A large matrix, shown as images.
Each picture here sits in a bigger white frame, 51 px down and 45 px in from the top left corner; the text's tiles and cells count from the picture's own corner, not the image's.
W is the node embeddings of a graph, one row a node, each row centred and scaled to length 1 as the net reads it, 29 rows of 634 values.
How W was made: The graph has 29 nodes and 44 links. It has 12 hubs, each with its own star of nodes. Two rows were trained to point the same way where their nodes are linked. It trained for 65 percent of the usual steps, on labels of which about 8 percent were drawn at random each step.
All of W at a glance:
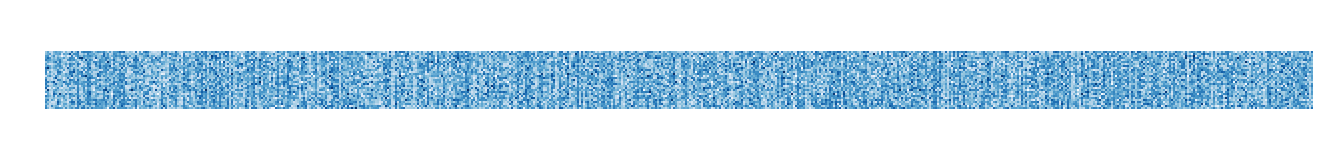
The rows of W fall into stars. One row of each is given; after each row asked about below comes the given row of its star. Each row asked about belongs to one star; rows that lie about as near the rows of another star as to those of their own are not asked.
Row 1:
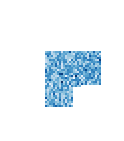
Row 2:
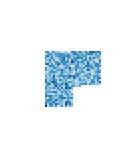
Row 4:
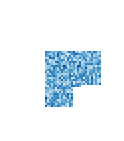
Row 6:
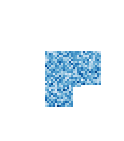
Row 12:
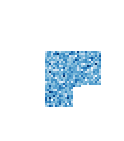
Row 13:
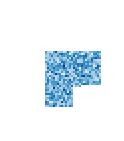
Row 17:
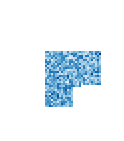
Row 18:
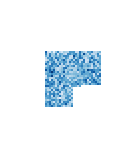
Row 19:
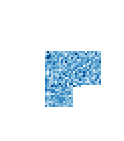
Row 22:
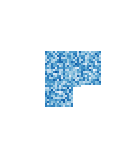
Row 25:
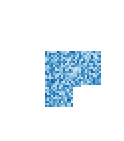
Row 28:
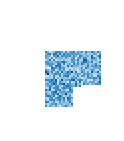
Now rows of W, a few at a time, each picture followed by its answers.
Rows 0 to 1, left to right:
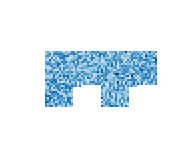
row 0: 12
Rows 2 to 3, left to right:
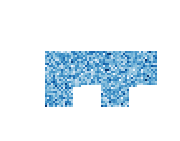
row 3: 25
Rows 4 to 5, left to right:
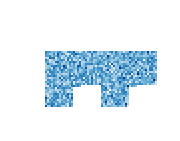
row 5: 19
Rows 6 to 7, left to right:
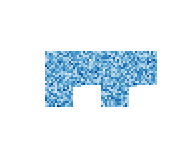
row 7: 19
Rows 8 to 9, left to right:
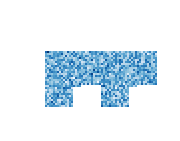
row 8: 17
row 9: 1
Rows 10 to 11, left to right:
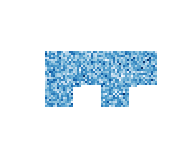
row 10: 4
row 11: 6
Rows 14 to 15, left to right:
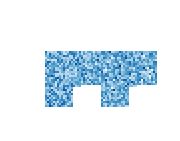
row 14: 6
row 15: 22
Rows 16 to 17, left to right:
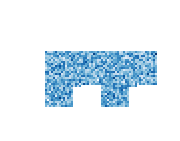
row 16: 28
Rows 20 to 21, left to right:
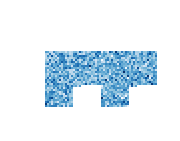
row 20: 13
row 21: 12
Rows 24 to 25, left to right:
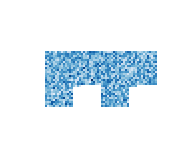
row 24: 2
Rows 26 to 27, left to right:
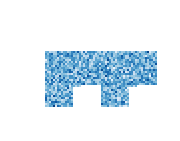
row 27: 18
